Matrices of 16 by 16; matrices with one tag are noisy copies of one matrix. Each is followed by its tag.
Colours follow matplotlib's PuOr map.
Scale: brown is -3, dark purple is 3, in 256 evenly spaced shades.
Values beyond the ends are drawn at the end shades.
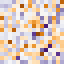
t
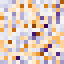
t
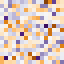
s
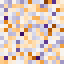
s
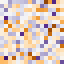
s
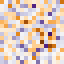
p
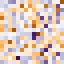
t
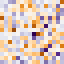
t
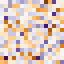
s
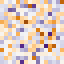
p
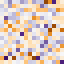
s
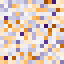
s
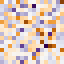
p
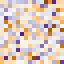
s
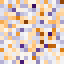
p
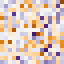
t
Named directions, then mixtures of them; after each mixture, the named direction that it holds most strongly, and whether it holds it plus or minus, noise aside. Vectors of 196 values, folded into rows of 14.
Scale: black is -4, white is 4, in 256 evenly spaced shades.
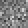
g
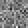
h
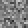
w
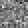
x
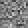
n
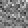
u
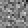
u, minus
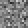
w, plus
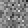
g, minus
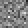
u, minus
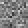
n, minus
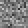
n, minus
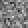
w, plus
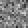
u, minus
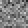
u, minus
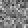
u, minus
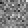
u, plus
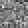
x, plus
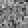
x, plus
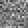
u, plus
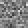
n, minus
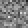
u, minus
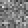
x, plus
